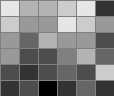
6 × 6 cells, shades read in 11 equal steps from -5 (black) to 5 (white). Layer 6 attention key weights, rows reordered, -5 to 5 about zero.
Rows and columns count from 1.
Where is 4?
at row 1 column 1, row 1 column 5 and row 2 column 4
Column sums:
4 -5 -4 4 7 -5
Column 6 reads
-3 1 -2 -1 3 -3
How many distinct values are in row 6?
4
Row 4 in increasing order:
-2 -2 -1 0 1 2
